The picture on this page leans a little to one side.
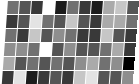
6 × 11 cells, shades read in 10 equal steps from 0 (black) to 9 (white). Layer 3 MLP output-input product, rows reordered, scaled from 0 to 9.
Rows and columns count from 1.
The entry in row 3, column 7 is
2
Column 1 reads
4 2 4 5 6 2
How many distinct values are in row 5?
5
